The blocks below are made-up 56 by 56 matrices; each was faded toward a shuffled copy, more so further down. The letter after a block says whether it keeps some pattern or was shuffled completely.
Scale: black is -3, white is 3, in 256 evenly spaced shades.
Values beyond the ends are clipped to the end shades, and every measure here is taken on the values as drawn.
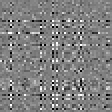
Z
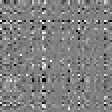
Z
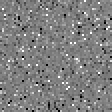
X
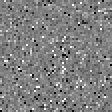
X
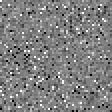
X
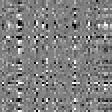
Z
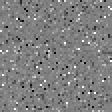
X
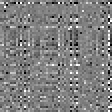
Z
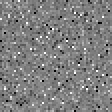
X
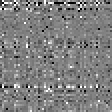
Z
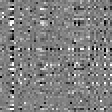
Z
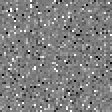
X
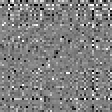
Z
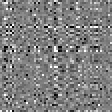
Z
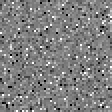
X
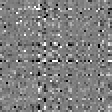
Z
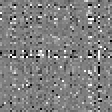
Z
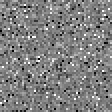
X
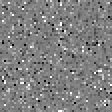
X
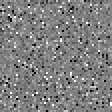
X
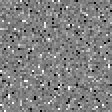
X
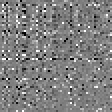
Z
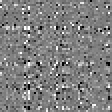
Z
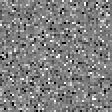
X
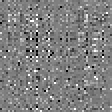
Z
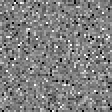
X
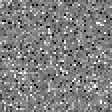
X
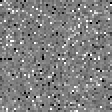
X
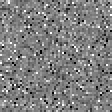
X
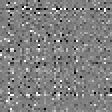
Z
